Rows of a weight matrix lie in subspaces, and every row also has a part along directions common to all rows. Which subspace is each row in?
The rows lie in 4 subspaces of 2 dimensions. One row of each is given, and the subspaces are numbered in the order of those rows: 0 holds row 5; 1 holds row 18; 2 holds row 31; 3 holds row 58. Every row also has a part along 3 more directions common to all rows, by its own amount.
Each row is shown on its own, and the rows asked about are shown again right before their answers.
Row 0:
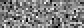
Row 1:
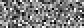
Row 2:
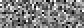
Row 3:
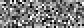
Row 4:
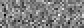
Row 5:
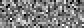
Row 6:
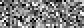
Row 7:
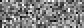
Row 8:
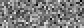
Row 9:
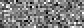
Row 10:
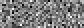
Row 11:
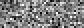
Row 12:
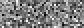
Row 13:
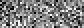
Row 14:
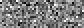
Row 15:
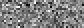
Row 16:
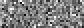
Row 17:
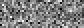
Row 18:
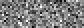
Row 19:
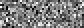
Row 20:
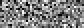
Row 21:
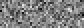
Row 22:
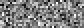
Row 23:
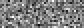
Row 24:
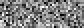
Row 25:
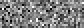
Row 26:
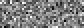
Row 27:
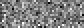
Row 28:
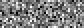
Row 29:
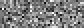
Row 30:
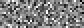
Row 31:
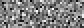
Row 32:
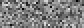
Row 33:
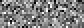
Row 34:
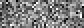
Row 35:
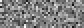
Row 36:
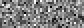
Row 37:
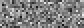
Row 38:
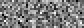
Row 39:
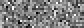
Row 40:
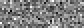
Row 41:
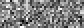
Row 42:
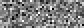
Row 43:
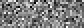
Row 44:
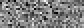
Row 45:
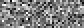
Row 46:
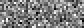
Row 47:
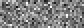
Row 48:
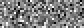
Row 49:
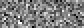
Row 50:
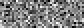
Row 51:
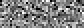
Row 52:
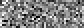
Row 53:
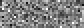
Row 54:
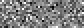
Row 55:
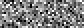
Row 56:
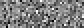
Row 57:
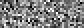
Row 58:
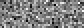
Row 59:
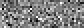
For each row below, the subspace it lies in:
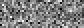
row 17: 2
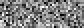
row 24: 1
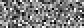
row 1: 2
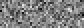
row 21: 2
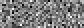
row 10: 2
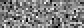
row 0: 3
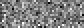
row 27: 2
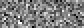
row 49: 1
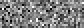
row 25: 3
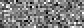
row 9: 1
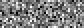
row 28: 3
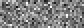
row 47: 0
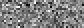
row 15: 0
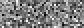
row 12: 3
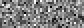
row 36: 0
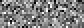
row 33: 0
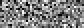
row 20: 0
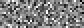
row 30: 0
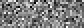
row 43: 0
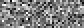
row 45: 2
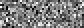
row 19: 1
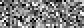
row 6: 1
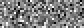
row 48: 2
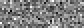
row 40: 3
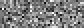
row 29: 3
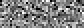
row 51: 0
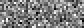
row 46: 1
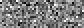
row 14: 0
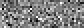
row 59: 3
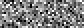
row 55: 0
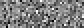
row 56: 2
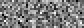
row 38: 1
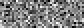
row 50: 1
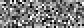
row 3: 2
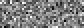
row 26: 3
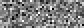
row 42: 2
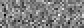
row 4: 2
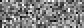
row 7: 3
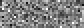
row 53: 0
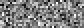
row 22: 1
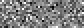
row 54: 3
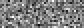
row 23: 3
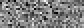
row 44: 0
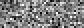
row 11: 3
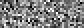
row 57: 3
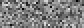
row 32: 0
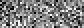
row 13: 1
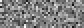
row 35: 0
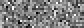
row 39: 1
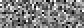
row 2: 0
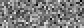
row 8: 2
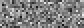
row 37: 2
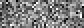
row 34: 0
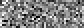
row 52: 0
